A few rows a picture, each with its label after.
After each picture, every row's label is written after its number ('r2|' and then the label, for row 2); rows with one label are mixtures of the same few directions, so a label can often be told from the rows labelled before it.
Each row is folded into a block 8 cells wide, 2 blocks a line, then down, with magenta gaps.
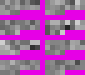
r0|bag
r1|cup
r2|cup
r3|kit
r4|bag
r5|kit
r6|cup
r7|cup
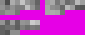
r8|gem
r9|bag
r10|bag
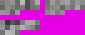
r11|kit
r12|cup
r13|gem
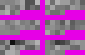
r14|kit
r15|gem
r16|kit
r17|kit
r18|gem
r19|gem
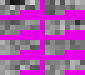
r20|gem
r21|bag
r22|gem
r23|bag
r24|bag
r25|kit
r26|bag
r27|kit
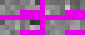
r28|kit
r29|kit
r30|bag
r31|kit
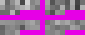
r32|kit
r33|cup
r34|kit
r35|gem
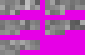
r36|kit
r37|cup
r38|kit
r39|kit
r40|gem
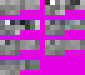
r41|kit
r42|gem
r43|gem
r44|gem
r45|gem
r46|gem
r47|kit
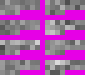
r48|cup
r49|cup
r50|bag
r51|bag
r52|kit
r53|cup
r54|kit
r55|gem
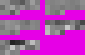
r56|gem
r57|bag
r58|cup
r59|kit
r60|gem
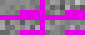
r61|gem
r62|bag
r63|cup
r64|cup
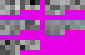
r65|bag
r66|gem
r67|kit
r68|kit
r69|bag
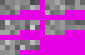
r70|bag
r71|cup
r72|cup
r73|bag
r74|bag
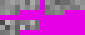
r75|cup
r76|gem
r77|bag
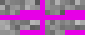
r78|kit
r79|cup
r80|bag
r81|bag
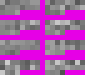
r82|bag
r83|bag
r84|bag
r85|gem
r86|gem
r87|bag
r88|cup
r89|cup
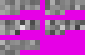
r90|bag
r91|cup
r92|kit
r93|cup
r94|gem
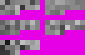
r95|bag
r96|gem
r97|bag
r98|bag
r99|bag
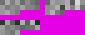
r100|bag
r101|cup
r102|kit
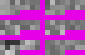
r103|bag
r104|cup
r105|cup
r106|cup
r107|gem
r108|bag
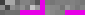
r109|bag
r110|kit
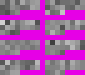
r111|bag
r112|cup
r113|gem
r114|cup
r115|bag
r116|gem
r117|gem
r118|kit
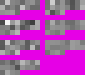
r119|bag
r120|gem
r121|gem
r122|gem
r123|cup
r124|kit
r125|cup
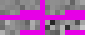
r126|kit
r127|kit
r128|cup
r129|bag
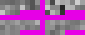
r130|kit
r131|cup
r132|kit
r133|gem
